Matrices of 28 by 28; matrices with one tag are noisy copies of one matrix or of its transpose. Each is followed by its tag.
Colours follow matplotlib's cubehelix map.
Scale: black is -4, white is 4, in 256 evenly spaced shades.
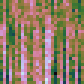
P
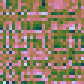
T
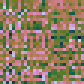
T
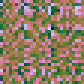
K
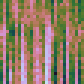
P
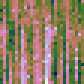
P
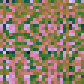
K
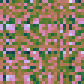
K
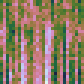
P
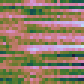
P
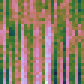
P
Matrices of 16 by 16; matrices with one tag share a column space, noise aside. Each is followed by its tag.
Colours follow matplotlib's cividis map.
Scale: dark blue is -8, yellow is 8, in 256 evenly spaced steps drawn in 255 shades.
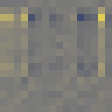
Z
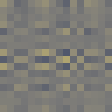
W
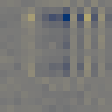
Z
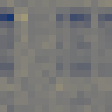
Z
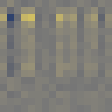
Z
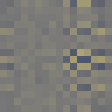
W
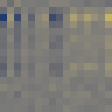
Z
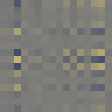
W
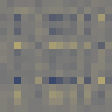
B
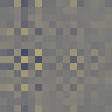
W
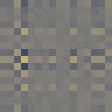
W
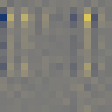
Z
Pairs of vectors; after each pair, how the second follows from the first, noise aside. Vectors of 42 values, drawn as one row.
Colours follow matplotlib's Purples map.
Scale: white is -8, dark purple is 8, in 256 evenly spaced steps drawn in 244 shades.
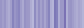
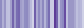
scaled up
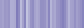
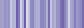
scaled up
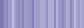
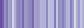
scaled up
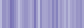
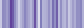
scaled up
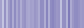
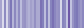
scaled up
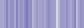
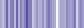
scaled up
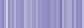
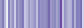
scaled up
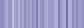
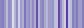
scaled up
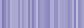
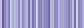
scaled up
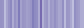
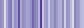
scaled up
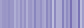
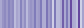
scaled up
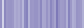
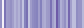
scaled up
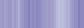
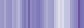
scaled up
